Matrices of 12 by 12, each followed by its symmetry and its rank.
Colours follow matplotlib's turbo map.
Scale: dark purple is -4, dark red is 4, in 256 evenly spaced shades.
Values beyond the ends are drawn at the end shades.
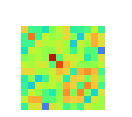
symmetric, full rank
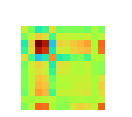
symmetric, rank two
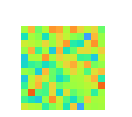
antisymmetric, full rank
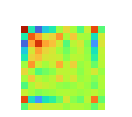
symmetric, rank two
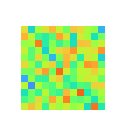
neither, full rank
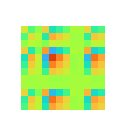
symmetric, rank one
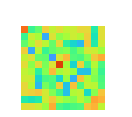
symmetric, full rank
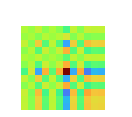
symmetric, rank one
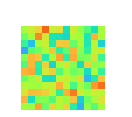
antisymmetric, full rank
